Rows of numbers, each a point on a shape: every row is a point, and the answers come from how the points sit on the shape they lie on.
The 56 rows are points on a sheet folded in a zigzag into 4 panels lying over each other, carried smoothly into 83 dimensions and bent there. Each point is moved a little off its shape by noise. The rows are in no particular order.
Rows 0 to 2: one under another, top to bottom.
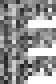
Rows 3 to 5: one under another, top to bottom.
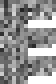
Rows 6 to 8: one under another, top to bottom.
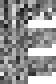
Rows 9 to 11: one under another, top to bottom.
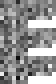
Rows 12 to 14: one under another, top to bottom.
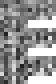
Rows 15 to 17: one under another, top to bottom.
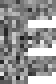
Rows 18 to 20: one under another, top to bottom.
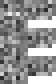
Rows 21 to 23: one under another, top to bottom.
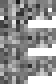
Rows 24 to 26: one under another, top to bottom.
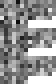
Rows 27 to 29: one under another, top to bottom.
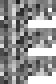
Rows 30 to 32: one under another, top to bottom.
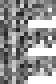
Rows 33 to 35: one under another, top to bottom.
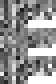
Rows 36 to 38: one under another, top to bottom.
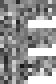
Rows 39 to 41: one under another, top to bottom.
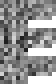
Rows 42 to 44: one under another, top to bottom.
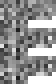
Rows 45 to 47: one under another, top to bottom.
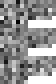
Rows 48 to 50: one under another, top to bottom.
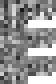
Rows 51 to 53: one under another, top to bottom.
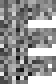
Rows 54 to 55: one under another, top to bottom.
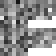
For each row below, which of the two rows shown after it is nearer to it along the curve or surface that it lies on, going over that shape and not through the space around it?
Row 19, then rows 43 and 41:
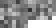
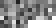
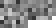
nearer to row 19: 41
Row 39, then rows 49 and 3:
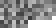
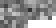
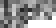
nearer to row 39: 3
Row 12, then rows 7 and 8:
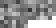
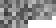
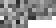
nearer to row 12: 8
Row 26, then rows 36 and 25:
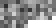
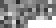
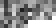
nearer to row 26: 25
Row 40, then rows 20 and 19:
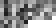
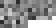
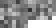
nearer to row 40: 19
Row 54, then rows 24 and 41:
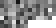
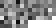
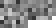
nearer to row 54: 24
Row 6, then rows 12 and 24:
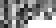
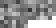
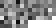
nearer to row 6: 24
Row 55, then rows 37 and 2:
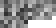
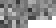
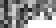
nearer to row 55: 37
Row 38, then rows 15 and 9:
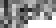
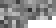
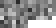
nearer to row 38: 15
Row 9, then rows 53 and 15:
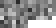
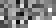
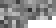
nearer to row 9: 15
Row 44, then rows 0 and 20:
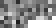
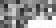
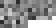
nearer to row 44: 0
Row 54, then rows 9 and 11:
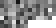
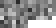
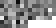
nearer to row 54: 11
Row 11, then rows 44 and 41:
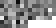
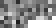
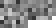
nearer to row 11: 44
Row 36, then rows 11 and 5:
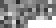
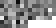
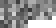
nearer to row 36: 11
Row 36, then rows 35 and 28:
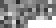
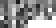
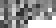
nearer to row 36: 35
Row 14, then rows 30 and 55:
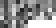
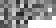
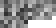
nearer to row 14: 30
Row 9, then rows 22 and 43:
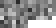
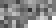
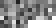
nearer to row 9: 22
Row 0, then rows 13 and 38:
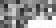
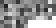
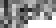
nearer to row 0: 13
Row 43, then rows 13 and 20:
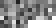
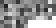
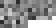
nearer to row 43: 13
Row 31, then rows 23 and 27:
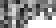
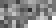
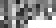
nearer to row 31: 27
